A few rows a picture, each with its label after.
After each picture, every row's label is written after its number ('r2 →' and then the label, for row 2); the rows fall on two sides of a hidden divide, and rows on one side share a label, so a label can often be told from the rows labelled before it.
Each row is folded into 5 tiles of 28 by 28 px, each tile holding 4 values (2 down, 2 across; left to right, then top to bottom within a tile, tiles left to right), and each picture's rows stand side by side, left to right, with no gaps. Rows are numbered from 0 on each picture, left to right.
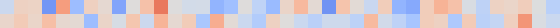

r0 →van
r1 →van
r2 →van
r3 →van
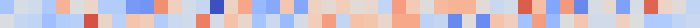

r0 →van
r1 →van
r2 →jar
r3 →van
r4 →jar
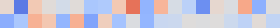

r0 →jar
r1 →van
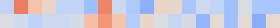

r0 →van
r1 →van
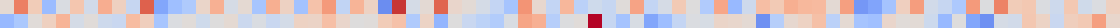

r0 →van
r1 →jar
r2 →jar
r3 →van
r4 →jar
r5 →van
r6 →jar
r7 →van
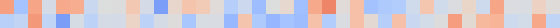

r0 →jar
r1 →jar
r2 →jar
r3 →jar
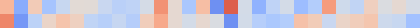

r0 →jar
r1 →van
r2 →jar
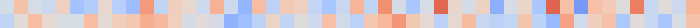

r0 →van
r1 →jar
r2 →van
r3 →van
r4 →jar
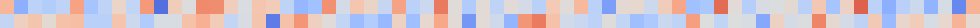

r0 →jar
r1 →jar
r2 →jar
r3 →van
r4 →van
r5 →van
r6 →van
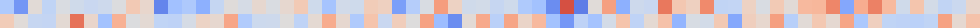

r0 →jar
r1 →jar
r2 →van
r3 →van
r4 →jar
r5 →jar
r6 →van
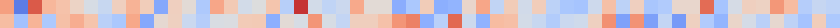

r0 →jar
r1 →jar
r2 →van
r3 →jar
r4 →jar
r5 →jar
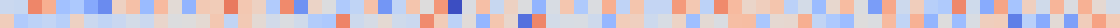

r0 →jar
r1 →van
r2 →jar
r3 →van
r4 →jar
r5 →van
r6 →jar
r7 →van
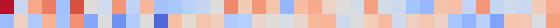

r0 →jar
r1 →jar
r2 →van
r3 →van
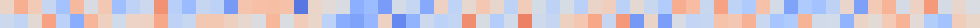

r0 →van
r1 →van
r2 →jar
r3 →van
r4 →jar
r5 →van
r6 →jar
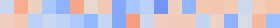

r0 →van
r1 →jar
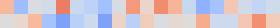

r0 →jar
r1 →van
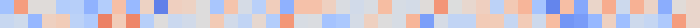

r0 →van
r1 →jar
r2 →van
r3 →van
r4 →jar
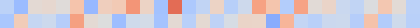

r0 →jar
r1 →jar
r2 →van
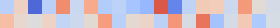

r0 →van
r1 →van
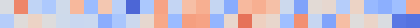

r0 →van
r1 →van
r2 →jar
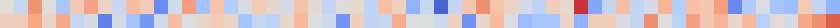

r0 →jar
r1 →jar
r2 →van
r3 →jar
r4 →van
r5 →van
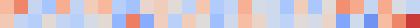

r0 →van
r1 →van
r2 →van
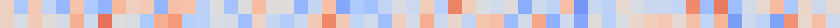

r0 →jar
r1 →jar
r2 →jar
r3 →jar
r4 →jar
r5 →van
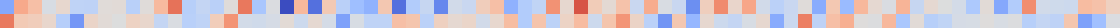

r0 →van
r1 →van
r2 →van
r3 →jar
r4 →van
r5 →van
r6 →van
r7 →jar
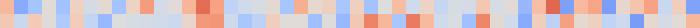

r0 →jar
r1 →jar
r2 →van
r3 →jar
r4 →van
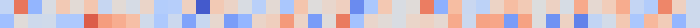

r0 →van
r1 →jar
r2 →van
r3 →jar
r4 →van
